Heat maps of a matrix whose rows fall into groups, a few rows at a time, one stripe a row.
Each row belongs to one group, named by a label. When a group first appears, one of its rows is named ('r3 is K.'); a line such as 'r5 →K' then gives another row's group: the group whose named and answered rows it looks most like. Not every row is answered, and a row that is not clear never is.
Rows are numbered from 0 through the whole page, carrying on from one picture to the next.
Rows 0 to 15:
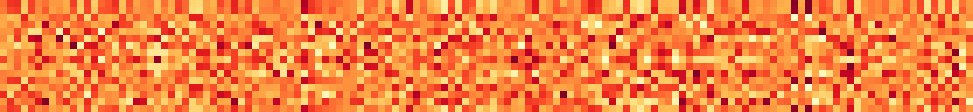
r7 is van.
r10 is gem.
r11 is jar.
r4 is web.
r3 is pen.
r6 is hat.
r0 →jar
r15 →jar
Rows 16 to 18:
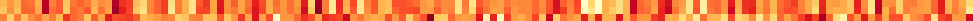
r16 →pen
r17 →pen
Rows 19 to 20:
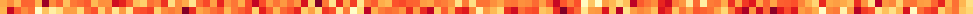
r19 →pen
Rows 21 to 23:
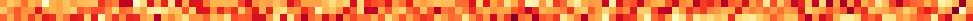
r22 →van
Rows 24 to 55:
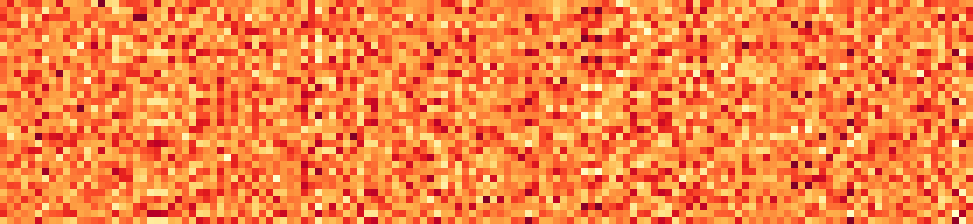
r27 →jar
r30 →hat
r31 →van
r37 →jar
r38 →van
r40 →pen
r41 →van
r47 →jar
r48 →pen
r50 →jar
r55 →van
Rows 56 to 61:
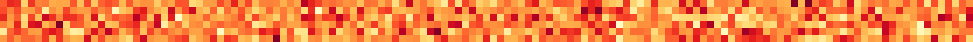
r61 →gem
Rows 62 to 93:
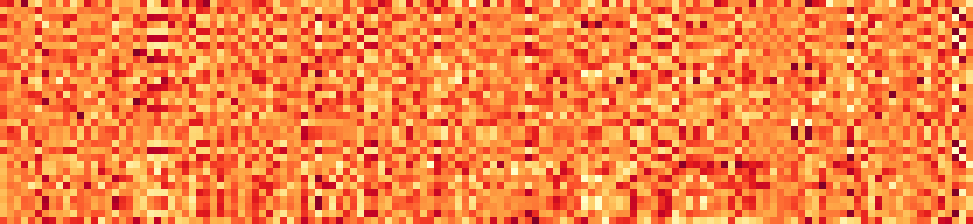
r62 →web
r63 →van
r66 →van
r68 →van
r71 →jar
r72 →pen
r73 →web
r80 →jar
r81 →jar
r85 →gem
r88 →web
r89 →van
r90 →pen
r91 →pen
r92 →van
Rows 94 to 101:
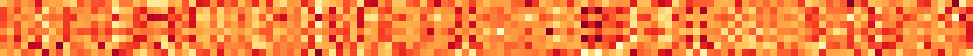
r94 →van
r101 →pen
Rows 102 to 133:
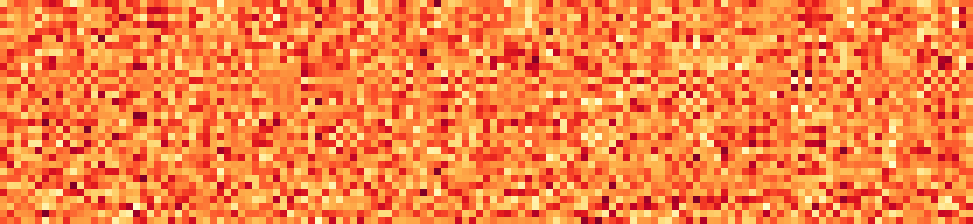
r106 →hat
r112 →jar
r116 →pen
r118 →gem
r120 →web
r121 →pen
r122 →web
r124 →gem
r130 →gem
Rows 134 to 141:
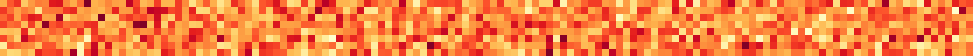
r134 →web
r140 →hat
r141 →hat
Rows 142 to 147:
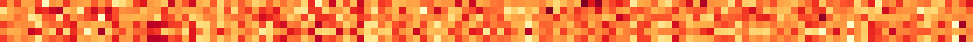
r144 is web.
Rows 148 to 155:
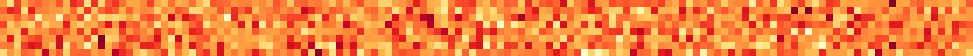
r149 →jar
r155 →pen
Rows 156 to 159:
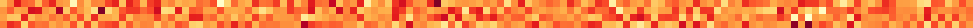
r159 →jar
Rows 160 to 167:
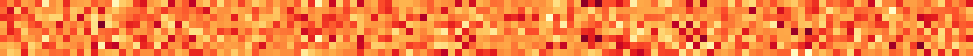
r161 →web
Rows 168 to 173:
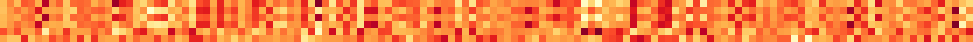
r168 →pen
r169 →van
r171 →van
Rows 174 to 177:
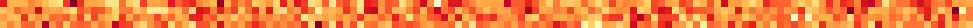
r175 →van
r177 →pen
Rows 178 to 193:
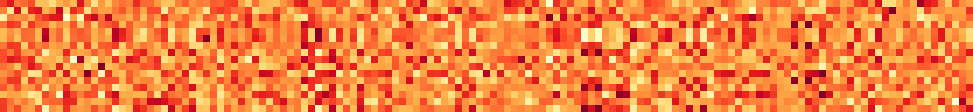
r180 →hat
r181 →jar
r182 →pen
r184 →jar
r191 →web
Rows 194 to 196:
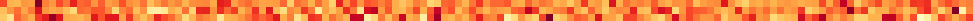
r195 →van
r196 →hat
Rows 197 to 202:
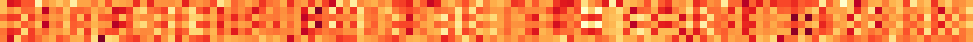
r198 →pen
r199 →jar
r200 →pen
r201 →jar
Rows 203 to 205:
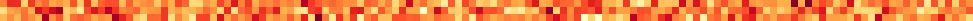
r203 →jar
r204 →hat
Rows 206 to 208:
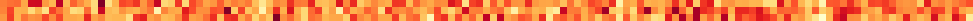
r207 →gem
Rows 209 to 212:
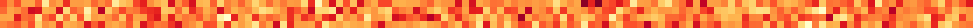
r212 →gem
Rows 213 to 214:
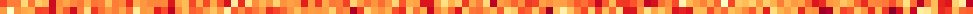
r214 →hat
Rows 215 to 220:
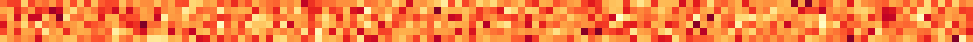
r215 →jar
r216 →hat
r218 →gem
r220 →van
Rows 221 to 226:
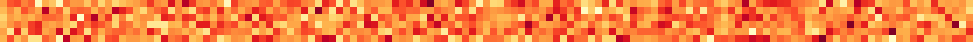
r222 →pen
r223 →hat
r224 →van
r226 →web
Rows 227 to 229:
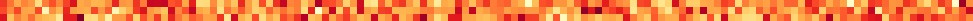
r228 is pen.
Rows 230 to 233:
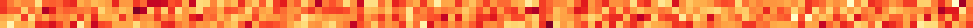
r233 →hat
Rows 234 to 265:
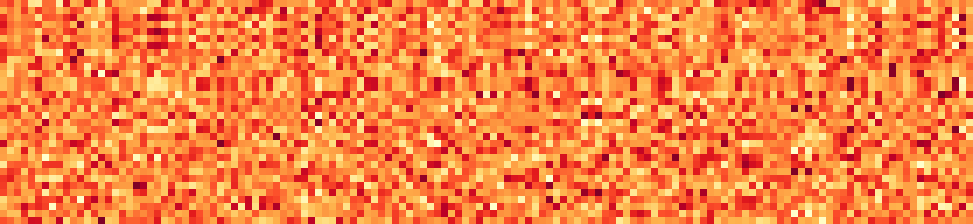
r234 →web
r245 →van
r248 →pen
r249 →jar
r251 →pen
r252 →van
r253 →gem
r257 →hat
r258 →jar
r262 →hat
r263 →gem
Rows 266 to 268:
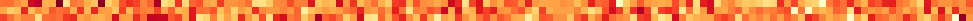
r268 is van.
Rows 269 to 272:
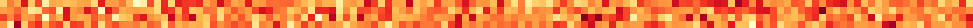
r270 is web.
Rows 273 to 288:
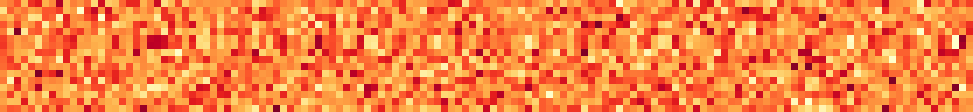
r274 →hat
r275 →web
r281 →web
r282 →jar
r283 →hat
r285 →van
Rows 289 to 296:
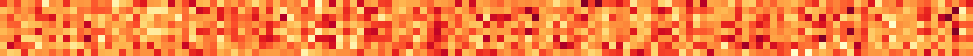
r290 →van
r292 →web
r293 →van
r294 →web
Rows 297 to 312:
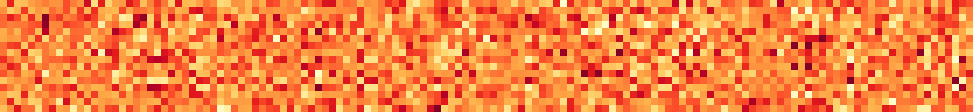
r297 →web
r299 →gem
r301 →pen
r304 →web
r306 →jar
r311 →web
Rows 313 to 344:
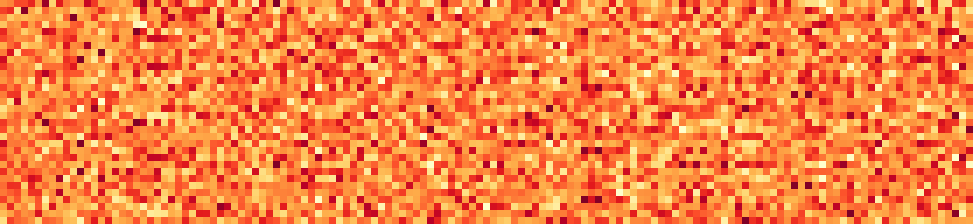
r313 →gem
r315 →hat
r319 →web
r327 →web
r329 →van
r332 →hat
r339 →jar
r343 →van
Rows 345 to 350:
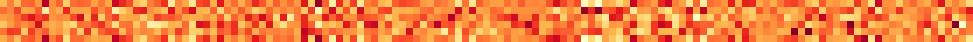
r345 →pen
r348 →van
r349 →jar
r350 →pen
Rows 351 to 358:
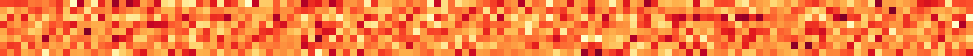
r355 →web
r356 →pen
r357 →jar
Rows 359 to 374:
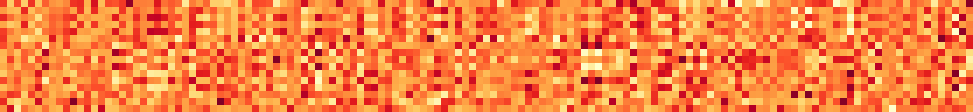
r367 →gem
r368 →pen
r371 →van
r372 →jar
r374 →web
